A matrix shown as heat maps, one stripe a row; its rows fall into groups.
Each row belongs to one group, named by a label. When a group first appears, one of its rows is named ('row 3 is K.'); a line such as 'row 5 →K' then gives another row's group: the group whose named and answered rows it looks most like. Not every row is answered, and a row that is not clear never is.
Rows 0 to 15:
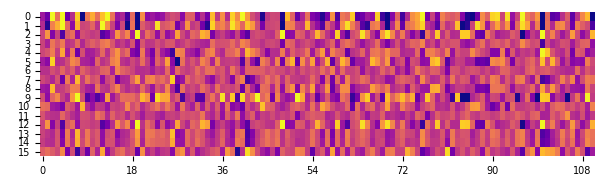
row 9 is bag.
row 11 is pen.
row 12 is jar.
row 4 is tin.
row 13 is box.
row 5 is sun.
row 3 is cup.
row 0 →cup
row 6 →tin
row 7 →box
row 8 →sun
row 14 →box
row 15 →tin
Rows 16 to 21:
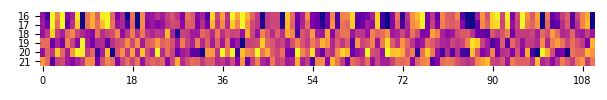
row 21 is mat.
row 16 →cup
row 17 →cup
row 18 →sun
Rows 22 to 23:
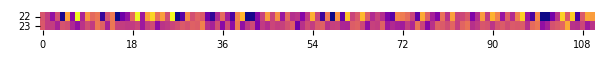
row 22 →box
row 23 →pen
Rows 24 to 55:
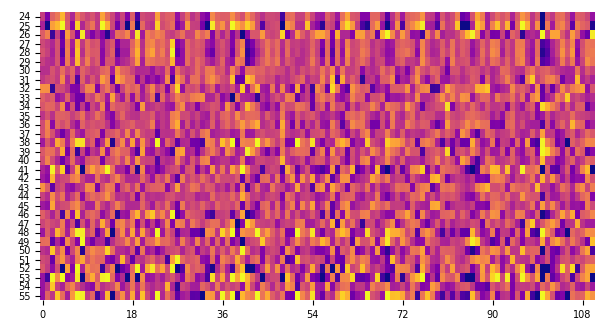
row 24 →cup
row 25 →cup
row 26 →jar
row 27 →box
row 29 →box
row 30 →tin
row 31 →tin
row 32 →mat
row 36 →mat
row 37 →jar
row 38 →bag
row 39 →tin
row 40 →jar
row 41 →cup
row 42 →sun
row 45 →sun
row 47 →tin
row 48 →bag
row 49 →jar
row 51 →mat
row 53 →cup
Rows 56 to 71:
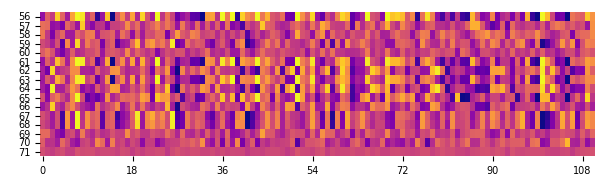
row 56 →bag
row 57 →jar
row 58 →mat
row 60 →jar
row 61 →bag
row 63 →bag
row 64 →sun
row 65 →bag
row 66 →sun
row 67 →box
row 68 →box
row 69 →jar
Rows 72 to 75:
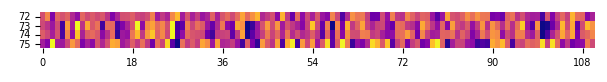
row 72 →mat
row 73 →box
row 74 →box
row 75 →sun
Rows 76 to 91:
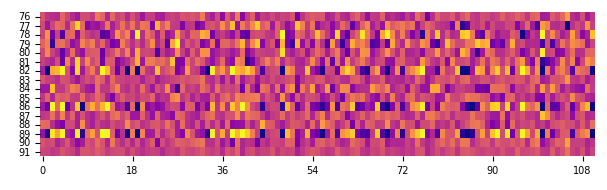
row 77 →bag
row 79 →mat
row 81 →box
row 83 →pen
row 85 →mat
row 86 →cup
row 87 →tin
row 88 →jar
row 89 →cup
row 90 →pen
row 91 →pen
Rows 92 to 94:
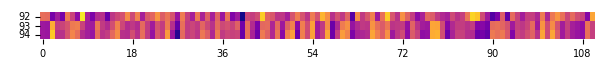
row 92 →jar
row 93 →sun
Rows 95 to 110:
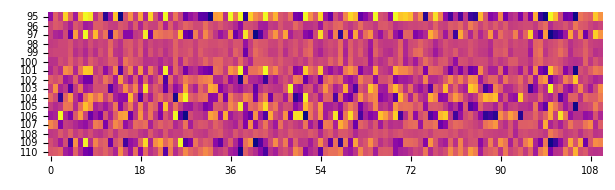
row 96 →pen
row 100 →tin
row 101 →bag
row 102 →pen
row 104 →mat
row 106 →sun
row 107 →mat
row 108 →tin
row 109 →box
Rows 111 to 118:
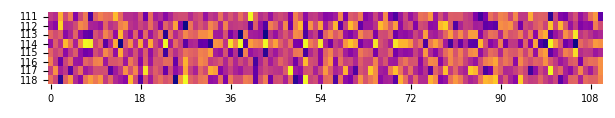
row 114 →bag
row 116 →mat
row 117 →jar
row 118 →mat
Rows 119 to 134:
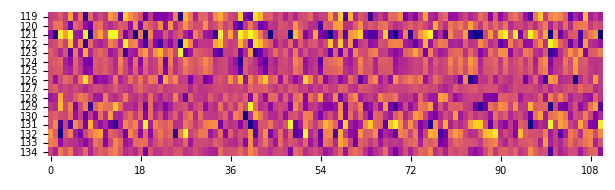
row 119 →tin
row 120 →pen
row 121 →cup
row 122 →tin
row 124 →pen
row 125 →pen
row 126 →bag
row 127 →mat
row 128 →sun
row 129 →cup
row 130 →tin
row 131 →jar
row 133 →mat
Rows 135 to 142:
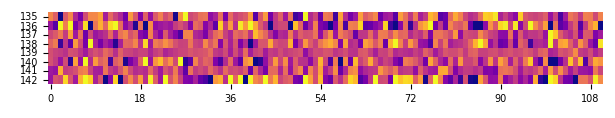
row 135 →mat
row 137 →tin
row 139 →pen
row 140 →box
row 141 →sun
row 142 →bag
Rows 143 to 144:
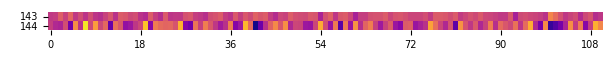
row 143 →tin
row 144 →box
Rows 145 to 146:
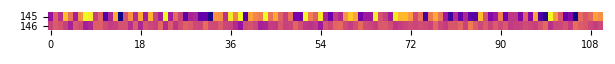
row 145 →bag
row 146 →pen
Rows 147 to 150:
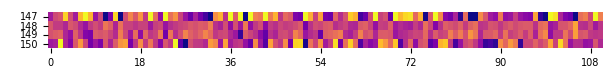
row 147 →bag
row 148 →pen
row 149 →pen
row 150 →sun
